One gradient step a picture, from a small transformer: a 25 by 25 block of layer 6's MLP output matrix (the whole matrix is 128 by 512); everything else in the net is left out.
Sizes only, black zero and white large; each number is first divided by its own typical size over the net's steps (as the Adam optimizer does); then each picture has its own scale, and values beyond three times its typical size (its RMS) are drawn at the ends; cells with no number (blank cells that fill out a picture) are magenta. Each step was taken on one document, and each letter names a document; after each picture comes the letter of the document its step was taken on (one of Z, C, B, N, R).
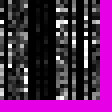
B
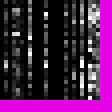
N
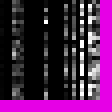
N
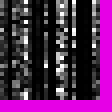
B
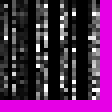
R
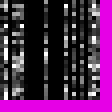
B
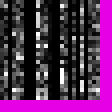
R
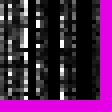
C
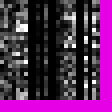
B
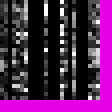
R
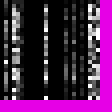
N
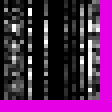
N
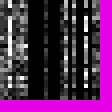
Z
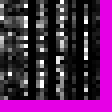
C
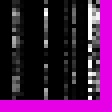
N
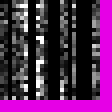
R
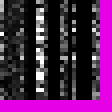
R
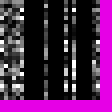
B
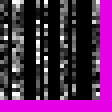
R
